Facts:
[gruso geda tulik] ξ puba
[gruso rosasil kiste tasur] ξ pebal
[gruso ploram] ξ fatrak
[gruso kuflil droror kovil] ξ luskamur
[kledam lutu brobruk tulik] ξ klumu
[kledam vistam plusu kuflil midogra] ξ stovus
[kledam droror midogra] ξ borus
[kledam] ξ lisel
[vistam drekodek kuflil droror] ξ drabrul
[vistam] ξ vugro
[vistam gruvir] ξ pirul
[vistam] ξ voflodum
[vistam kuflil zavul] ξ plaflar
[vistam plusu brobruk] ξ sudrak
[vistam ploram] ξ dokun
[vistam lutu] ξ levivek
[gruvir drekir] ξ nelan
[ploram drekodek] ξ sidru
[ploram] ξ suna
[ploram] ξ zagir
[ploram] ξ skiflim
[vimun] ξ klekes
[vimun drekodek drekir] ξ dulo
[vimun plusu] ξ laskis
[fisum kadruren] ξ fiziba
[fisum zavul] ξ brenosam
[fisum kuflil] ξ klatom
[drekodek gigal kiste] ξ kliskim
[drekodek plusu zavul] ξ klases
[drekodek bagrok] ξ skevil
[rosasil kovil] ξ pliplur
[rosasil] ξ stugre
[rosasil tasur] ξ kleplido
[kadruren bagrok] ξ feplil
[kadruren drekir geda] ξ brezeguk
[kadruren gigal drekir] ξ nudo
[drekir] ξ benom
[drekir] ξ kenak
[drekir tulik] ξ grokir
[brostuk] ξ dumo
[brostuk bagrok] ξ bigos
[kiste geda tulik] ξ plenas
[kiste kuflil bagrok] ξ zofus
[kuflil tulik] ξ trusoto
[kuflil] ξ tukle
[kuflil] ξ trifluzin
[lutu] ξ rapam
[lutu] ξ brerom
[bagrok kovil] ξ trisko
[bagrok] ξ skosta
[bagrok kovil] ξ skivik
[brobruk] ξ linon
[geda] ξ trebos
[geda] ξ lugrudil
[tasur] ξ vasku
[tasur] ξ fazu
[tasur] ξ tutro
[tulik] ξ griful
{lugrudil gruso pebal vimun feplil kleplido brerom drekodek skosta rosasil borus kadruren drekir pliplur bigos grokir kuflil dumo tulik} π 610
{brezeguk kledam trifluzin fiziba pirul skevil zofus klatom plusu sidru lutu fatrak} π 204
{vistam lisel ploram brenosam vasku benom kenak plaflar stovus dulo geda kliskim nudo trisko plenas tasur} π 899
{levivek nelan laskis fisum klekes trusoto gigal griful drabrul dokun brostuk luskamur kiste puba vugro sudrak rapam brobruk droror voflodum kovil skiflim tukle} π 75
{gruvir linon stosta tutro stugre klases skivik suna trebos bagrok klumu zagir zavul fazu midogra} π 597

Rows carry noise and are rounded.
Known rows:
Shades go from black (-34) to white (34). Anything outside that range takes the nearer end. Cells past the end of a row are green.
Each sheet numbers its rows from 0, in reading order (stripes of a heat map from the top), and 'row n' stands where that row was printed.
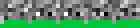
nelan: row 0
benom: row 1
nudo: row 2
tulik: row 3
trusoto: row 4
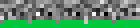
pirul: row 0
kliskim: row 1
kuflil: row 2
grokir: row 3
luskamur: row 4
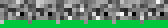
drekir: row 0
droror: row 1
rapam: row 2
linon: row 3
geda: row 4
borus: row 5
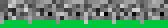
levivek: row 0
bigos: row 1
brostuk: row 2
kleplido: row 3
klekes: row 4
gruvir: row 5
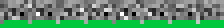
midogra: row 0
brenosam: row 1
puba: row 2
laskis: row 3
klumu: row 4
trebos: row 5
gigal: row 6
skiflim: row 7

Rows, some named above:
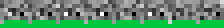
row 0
trebos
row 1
stosta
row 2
dulo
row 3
rosasil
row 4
gruvir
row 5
dulo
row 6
skiflim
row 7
fisum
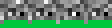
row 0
borus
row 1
borus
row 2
rosasil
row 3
klases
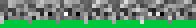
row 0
dokun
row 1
kovil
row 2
plaflar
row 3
sudrak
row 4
sudrak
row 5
lugrudil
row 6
pirul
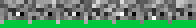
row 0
gruso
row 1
fisum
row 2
vimun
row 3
sudrak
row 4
vasku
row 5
lutu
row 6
droror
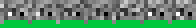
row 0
dulo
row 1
trisko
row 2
drekodek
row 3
bagrok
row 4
drabrul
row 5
stovus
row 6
lisel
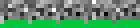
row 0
nelan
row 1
griful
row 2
tukle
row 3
ploram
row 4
zofus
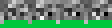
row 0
sudrak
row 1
brobruk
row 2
kadruren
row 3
brerom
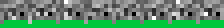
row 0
plusu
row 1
pebal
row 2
vistam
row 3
kiste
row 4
skivik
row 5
lutu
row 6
tasur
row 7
plenas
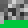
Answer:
sudrak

